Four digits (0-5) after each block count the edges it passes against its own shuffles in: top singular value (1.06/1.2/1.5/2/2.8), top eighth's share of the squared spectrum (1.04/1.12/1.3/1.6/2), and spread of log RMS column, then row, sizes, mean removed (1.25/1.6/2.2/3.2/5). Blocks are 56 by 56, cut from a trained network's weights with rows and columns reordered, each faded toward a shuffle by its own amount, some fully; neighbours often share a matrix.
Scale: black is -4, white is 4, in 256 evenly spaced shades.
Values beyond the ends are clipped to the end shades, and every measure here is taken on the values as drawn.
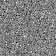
0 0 0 0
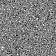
0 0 0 0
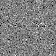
2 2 1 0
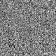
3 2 0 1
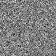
2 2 0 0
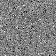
0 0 0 0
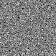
0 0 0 0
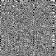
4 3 2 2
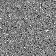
0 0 0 0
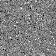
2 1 0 0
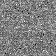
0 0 0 0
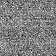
2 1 0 0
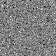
0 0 0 0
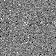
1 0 0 0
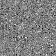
1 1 0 1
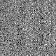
2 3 1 2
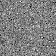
1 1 0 0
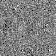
2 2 1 1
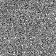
1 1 0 1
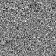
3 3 0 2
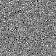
2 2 0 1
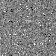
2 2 0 1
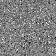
0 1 0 1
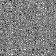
2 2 0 2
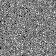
0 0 0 0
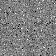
1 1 0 0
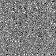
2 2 0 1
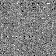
2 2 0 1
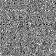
2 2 0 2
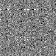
2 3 1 2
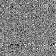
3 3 1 2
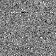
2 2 0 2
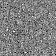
1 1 0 1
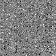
2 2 0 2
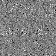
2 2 0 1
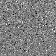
1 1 0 0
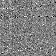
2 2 0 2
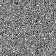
1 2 0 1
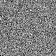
0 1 0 0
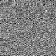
4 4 1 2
